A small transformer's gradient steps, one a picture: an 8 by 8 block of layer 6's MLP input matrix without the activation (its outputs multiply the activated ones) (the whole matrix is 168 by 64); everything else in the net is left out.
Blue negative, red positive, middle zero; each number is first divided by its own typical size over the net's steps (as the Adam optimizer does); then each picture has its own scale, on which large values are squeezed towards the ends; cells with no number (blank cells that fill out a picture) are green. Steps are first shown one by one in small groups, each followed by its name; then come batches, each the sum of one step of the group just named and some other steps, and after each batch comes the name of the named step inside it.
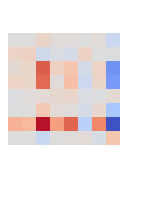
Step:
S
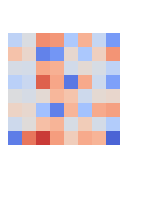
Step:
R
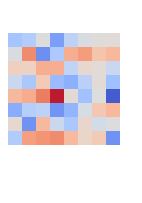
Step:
R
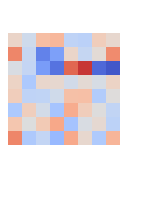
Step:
R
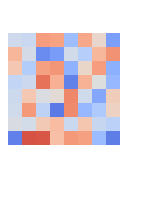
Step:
R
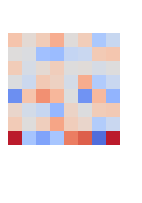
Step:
R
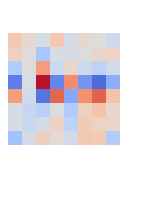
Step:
R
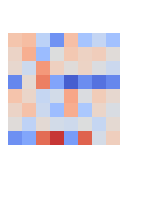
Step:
R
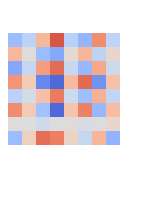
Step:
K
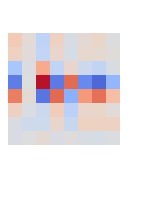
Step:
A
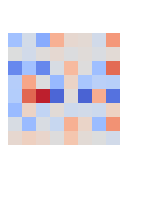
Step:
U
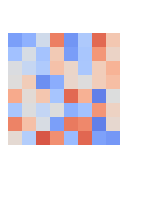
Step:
K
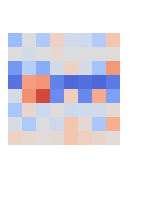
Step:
U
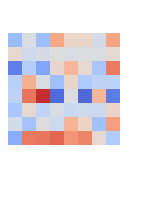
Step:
U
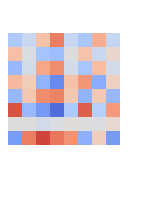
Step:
K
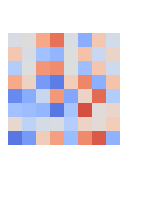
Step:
K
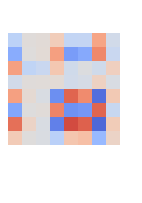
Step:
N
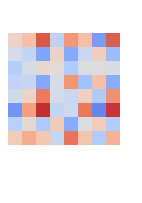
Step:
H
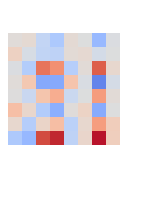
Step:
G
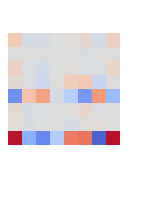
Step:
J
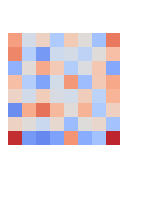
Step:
H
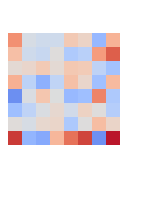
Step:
J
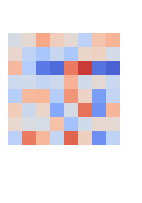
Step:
H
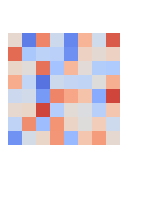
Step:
H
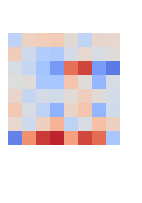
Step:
G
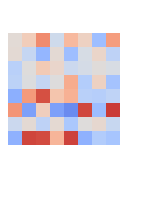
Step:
H
